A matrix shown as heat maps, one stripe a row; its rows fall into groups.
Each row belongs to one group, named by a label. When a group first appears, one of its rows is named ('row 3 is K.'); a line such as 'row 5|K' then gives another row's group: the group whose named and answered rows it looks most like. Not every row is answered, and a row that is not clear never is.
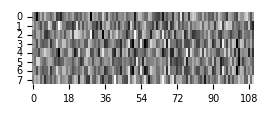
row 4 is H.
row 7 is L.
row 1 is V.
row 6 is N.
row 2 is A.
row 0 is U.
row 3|N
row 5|V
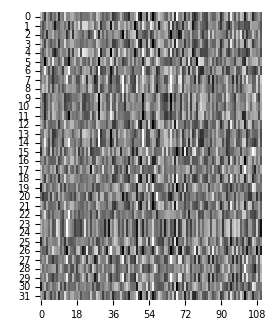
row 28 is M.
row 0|N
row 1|A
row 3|N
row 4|A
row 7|L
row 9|U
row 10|U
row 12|N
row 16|N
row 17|M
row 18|N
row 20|H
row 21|N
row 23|V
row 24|V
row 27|L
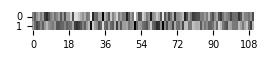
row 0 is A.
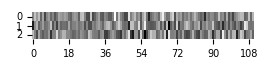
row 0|L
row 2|N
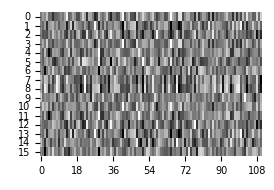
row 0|L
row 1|H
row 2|H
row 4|V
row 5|A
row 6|U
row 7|V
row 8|V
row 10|L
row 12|H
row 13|H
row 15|U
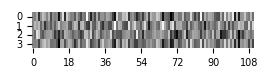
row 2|V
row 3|H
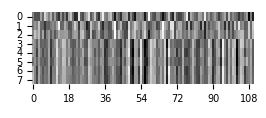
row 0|H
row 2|L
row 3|N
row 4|N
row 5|N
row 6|N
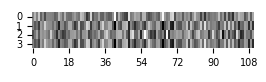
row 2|M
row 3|H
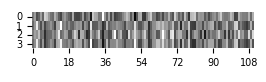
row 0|U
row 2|L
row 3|A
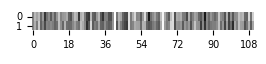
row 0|L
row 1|L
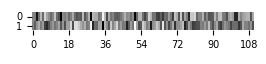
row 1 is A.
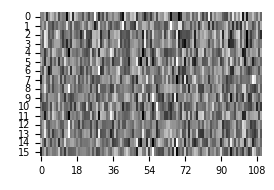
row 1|L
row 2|V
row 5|N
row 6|V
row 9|M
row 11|U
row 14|N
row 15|M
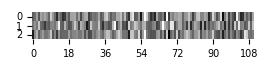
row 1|L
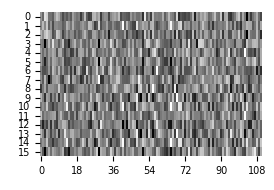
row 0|V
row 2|V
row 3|U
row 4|M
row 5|U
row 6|H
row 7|V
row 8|M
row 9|N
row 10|L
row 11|M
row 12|H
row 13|N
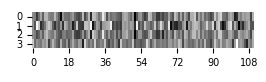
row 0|U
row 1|V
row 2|U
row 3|M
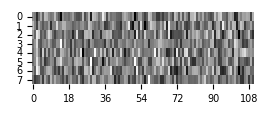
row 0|U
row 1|N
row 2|V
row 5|A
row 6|V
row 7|H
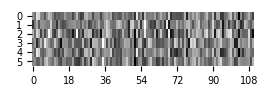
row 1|M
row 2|V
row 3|U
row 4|V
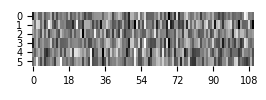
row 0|M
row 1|V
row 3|M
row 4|A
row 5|A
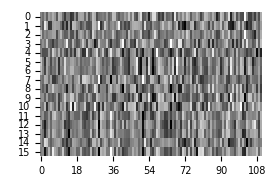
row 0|M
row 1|V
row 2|M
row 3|L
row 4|H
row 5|N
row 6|N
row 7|A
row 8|H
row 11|U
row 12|U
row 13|U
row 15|U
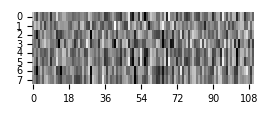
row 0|N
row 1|L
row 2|U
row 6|U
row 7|U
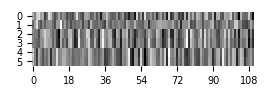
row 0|V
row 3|H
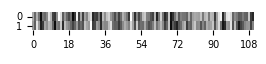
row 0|V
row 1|V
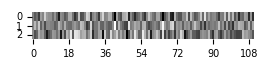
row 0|H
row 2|A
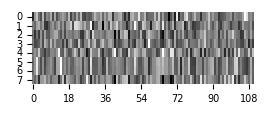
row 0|M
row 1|A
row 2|H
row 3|H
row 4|L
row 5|A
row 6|A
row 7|H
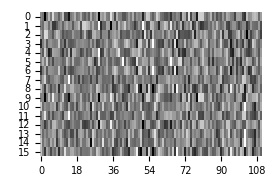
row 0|U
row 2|V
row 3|M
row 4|V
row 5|L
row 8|N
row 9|U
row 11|A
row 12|U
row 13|M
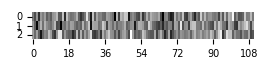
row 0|H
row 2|V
